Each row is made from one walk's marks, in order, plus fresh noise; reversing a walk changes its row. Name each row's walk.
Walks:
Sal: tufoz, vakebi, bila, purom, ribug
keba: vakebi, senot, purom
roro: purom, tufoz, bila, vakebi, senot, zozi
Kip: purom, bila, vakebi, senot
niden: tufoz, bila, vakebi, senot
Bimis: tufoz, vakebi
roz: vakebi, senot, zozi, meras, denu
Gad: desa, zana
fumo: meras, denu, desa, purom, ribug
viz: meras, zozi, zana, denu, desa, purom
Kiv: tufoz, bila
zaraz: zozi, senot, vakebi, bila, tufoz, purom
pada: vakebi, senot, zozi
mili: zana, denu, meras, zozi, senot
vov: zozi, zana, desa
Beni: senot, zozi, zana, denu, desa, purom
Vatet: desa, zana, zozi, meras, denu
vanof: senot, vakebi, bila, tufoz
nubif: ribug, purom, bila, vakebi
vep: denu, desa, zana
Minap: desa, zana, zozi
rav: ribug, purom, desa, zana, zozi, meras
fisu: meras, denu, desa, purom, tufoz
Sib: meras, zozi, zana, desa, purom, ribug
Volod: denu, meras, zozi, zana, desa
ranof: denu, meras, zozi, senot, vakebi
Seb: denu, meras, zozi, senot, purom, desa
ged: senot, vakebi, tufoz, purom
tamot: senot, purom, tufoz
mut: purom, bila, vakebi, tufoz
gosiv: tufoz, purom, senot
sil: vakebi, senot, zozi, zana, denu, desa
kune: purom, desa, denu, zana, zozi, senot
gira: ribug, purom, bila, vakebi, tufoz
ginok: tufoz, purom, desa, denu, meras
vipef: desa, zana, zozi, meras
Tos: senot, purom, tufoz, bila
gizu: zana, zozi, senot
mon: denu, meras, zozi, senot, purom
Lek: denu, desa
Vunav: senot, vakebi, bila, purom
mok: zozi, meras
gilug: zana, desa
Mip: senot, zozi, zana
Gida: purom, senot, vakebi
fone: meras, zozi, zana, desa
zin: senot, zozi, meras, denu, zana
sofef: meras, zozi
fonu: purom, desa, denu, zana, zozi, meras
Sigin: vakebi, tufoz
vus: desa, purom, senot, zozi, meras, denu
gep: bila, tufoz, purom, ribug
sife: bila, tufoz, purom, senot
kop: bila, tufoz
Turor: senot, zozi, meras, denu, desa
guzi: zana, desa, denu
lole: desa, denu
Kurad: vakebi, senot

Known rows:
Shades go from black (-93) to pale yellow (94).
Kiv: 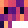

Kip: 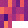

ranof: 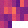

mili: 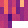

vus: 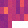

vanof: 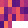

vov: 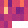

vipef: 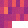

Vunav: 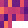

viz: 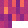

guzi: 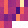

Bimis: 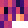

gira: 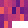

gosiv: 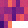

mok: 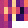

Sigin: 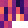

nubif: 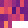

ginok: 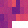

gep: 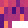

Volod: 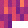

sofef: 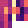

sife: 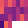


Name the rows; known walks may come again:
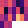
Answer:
Bimis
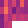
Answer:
rav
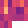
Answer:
vov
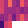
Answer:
Tos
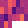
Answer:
mut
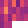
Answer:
Sib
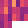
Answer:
fone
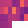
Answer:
Turor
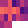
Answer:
pada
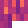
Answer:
viz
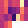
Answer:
gilug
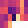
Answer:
Gad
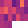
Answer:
sil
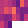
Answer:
ranof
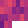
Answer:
roro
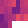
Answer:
ginok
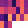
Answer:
lole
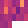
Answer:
Beni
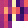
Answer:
sofef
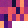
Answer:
Lek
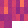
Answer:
Vatet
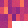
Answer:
Minap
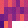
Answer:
sife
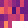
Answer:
nubif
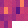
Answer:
kune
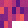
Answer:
Sal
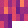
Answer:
Volod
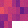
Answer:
zaraz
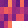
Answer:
Gida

